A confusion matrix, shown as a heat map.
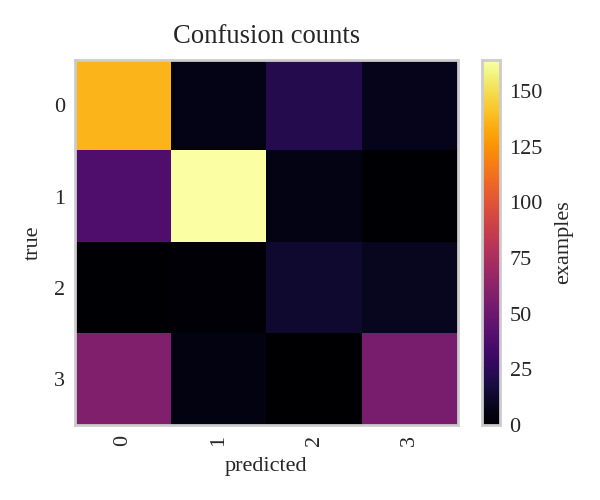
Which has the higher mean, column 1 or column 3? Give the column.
1
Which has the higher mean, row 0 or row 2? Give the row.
0
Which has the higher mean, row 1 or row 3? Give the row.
1
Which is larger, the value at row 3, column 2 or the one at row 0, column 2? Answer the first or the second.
the second
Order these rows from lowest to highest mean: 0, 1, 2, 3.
2, 3, 0, 1
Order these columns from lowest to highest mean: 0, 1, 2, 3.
2, 3, 1, 0
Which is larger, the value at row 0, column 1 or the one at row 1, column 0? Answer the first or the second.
the second
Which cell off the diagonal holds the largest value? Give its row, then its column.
3, 0
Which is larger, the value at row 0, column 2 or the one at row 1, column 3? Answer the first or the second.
the first
